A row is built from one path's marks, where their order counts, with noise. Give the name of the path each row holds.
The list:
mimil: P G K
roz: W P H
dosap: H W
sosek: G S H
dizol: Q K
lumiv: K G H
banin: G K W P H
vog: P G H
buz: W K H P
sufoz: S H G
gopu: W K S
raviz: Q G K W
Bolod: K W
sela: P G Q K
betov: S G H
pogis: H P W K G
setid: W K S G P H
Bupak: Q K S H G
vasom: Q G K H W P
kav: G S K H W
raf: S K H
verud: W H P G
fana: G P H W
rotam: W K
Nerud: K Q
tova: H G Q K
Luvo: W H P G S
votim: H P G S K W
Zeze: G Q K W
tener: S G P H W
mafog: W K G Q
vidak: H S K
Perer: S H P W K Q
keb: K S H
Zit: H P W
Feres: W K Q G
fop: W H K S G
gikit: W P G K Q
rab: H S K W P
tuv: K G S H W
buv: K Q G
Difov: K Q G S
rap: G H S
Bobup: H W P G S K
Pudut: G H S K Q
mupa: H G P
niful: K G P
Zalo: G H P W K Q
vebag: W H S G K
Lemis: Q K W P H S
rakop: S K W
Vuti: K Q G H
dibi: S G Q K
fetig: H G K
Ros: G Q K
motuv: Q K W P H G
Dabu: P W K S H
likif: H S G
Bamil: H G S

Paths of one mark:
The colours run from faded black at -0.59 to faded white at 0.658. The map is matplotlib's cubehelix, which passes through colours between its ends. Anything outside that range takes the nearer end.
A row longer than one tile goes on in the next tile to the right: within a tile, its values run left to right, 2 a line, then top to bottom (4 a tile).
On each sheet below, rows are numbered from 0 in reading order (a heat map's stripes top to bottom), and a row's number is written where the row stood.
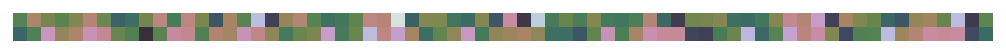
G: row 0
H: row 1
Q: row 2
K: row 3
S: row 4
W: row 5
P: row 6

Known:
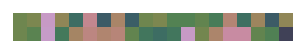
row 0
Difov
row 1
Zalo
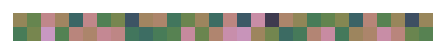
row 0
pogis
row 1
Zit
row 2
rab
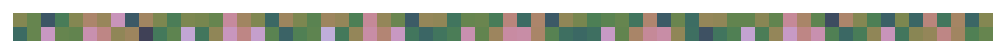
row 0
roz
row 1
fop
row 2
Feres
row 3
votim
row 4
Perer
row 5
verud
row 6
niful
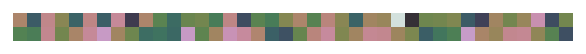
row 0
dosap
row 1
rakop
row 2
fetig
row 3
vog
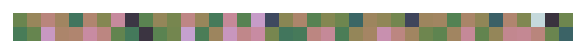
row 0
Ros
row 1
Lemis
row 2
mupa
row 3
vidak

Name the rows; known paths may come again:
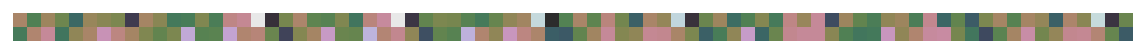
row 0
mupa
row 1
rotam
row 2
dizol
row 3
mimil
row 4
fetig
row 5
buz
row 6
Zeze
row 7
vidak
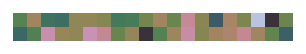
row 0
sosek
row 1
tova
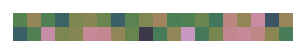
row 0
betov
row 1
vasom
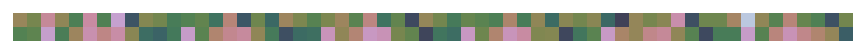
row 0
Lemis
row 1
Perer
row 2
fana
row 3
Pudut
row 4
vog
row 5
rap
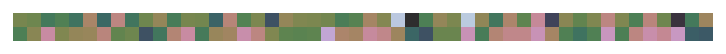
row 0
Vuti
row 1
rab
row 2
sela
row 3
Bamil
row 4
sufoz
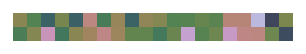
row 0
niful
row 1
vebag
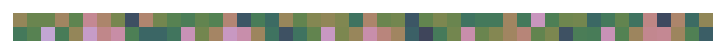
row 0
verud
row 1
tener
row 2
dibi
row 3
lumiv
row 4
tuv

